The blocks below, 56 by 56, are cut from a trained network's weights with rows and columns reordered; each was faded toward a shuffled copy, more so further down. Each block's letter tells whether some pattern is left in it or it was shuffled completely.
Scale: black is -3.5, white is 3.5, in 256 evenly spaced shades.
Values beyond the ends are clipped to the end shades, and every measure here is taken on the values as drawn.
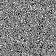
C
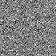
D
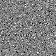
D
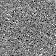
C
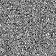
D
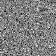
D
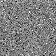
D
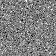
C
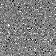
D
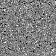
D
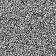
C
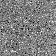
D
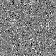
D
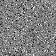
D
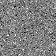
D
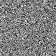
C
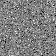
C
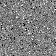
C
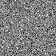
C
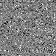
D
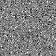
D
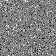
C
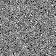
C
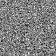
D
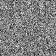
D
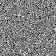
C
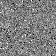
C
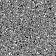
C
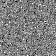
C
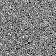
C
